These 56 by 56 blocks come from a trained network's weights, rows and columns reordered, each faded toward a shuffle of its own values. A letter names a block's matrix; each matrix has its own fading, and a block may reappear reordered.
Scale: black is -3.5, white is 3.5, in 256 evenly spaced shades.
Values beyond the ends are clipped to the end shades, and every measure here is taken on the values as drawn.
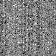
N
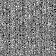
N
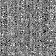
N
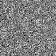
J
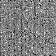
N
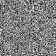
J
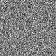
J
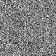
J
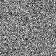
J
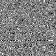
J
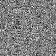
J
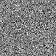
J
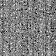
N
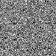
J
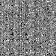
N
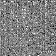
N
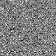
J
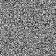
J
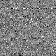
J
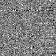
J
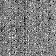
N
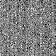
N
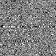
J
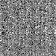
N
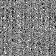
N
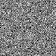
J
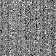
N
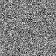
J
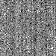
N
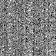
N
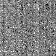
N
